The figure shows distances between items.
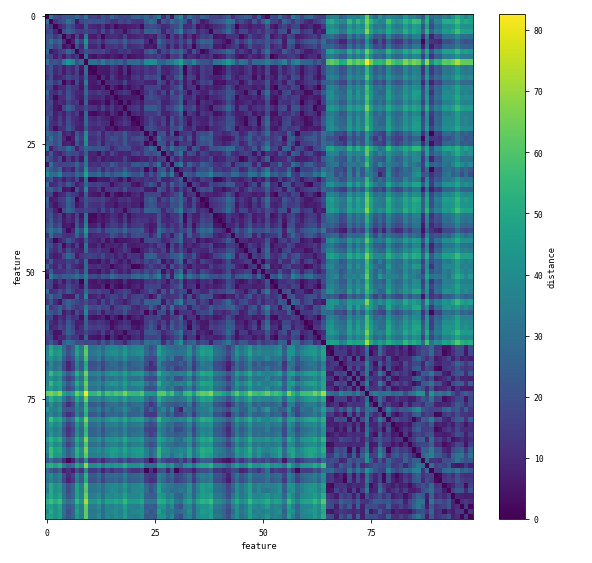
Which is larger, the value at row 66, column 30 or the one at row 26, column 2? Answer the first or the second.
the first
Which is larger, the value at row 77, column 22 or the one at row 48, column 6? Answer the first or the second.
the first
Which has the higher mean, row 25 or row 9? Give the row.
9
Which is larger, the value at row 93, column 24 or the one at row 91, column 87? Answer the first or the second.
the first
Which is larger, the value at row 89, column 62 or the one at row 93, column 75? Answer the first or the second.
the first
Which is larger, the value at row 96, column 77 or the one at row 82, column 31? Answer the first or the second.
the second
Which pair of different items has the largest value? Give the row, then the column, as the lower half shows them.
74, 9
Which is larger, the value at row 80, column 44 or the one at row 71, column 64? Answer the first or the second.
the second
